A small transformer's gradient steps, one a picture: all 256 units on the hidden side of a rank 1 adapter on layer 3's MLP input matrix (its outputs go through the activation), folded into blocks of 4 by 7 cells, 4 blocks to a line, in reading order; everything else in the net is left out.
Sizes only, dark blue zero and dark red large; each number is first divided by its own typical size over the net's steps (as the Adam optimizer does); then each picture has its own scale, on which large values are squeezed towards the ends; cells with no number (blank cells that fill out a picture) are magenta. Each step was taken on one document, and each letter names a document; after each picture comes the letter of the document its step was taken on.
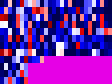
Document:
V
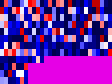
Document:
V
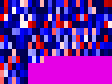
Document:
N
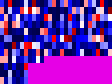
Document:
V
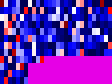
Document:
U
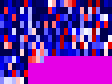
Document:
N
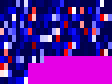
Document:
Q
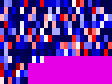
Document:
Q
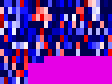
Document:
V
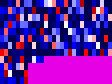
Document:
Q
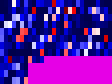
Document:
Q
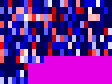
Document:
V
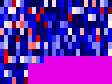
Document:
U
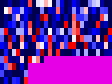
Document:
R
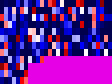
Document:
Q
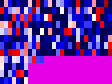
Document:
V
